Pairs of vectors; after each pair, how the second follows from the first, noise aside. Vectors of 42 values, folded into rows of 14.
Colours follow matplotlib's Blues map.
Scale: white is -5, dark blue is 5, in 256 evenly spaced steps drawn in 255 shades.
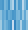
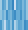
reversed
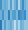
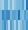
reversed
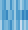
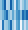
scaled up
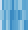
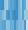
reversed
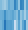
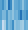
wrapped around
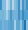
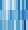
scaled up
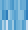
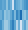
wrapped around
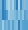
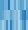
reversed
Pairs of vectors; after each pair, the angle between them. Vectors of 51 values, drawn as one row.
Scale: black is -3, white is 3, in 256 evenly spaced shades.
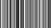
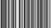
nearly opposite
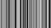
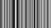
partly opposed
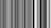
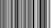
nearly parallel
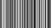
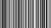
nearly opposite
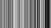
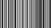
orthogonal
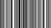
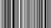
nearly opposite
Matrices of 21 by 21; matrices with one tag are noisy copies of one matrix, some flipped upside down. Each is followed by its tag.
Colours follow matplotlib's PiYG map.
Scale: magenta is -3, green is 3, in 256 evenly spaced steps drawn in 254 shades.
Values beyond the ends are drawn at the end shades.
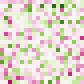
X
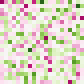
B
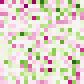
B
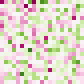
B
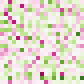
X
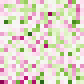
B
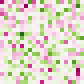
B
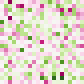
X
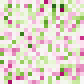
X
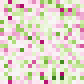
X
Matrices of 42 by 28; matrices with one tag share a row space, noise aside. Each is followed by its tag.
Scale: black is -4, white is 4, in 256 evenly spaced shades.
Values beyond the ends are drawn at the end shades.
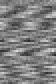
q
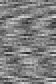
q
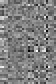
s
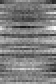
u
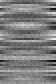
u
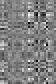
s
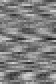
q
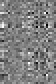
s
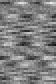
q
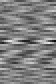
q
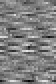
q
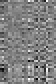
s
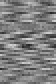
q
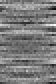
u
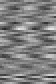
q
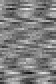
q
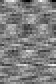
q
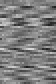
q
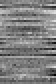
u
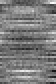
u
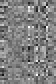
s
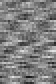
q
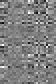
s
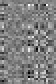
s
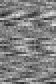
q
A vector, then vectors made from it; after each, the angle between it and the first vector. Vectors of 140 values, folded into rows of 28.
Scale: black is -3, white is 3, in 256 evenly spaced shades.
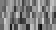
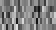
partly opposed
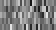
partly opposed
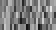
nearly parallel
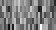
partly opposed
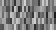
orthogonal
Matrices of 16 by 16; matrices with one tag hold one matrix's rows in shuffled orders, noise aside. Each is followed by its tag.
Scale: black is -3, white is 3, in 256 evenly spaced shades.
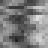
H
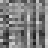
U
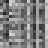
U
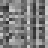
U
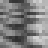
H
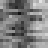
H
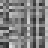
U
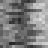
H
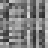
U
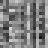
U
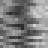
H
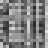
U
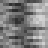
H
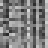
U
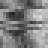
H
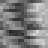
H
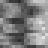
H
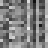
U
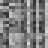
U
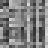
U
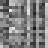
U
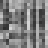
U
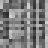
U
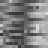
H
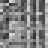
U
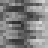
H
